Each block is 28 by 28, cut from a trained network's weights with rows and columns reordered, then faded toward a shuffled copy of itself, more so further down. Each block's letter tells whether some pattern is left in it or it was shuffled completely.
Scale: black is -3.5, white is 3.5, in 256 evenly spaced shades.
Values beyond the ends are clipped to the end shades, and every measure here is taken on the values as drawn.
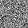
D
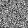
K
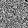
K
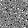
D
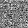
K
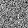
D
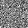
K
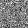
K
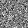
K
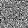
K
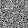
D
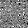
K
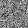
D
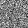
D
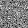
D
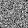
D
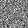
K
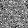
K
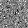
D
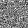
K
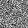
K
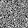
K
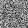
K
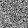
K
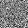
K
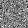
D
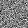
D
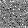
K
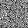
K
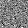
D
